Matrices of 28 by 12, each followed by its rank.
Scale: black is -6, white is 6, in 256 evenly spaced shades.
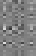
two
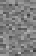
full rank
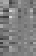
two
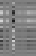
one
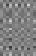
two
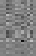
two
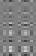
one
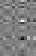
two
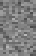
full rank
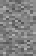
full rank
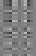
one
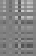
one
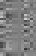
two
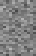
full rank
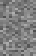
full rank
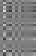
one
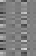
one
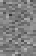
full rank
